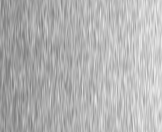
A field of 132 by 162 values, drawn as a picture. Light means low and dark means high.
Grain: streaks running down. Average level on the scale: 30%. Slope: up to the left.
